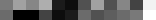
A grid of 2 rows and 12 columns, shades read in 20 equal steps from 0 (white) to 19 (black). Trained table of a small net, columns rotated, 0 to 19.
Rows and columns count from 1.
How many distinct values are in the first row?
9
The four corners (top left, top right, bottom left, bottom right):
10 1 11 0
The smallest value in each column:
10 7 9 6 17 17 11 7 12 9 10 0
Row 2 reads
11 19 19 14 18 17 11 13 12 11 10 0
